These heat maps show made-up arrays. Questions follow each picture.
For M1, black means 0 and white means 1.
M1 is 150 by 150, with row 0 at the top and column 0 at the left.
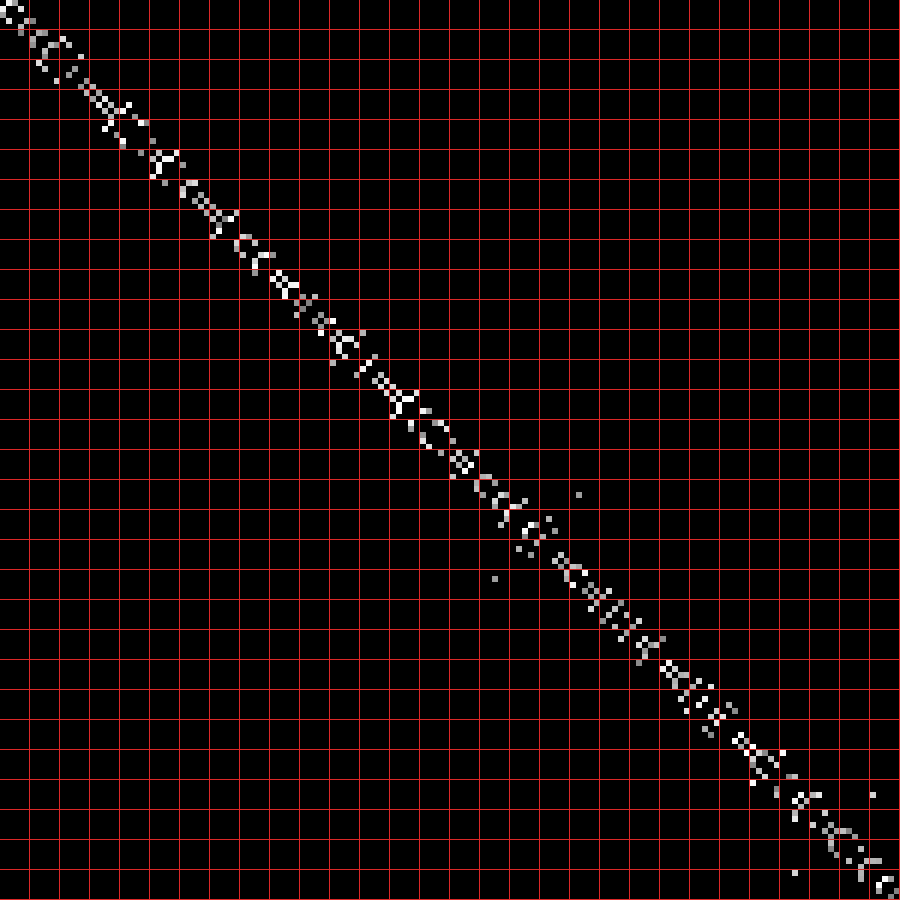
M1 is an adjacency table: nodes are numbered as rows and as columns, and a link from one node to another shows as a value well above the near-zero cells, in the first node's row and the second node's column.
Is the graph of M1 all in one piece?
yes
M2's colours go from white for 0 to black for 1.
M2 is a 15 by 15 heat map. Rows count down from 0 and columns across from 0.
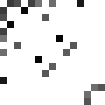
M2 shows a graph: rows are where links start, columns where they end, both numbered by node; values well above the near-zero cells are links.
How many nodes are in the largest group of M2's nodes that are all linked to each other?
2
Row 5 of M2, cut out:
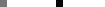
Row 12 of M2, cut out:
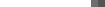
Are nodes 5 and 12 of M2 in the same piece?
no
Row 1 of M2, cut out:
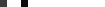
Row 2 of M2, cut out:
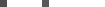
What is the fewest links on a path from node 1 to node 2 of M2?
2
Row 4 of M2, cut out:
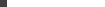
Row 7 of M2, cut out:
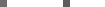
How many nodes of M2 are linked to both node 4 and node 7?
1
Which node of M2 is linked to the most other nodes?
node 0
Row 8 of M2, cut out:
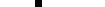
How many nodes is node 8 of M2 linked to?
1
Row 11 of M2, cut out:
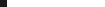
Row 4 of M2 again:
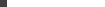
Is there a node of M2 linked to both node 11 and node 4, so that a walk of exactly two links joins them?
yes
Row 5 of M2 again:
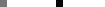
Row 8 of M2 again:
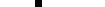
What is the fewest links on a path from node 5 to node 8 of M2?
1
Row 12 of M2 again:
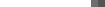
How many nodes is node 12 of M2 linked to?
2
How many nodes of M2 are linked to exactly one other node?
8
